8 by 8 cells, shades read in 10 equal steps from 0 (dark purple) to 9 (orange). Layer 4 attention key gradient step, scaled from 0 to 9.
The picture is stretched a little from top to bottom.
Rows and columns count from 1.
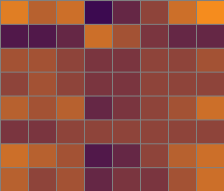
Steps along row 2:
same up up down down down same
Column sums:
40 35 37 22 25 30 37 45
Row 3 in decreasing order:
5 5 5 4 4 4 3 3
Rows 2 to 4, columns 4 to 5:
7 5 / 3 3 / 3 3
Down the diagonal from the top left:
8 1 4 3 3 4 6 7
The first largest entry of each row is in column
8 4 1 2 8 3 1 8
